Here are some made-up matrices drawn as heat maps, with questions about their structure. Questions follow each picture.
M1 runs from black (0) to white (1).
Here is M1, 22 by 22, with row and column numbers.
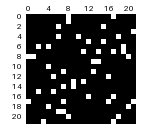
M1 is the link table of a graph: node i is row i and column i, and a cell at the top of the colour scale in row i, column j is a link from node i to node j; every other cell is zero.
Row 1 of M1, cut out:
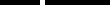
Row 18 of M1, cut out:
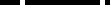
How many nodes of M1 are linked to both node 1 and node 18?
0
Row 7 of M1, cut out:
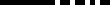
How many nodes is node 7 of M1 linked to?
4
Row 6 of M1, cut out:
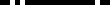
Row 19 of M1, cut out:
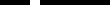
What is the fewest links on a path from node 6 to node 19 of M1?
1
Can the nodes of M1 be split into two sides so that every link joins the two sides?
no
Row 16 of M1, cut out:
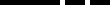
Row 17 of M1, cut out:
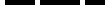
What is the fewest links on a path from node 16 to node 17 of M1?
1
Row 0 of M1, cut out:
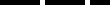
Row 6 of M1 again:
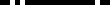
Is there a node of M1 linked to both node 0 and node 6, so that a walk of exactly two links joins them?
no
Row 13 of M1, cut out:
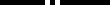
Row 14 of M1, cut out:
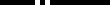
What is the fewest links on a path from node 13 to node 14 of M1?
2
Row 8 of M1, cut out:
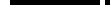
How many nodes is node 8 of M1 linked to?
3
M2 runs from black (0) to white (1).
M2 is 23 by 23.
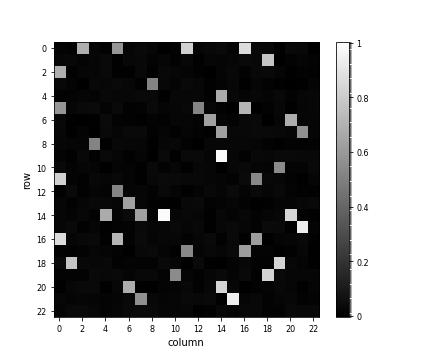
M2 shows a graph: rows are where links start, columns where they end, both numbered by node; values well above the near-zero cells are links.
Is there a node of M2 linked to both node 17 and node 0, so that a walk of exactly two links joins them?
yes
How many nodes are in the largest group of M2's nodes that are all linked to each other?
3
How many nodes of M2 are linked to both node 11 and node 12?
0
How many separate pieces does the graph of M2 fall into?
5
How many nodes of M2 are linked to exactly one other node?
10
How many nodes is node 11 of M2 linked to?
2
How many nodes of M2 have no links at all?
1
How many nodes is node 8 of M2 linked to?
1
